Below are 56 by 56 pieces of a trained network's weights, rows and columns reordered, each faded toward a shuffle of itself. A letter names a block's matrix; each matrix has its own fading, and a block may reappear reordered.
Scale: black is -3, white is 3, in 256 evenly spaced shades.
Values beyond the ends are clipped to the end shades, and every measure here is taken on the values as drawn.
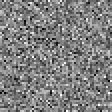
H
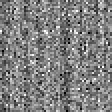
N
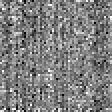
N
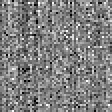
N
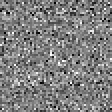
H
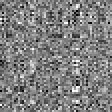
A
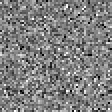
H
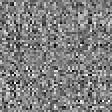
A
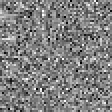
H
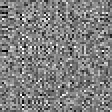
A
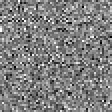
H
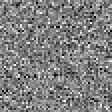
H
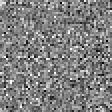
H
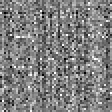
N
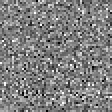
H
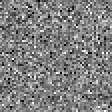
H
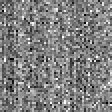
N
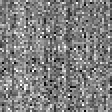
N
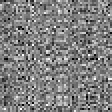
A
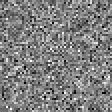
H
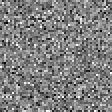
H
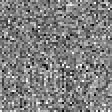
H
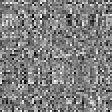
A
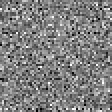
H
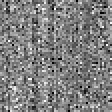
N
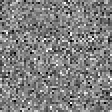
H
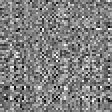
A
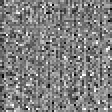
N
